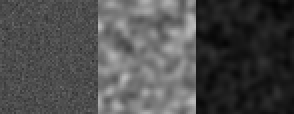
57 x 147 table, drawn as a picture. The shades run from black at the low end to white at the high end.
It is made of 1 by 3 panels. Panel 1,1: low, fine-grained, faint in contrast. Panel 1,2: middling, blotchy. Panel 1,3: very low, blotchy, faint in contrast.
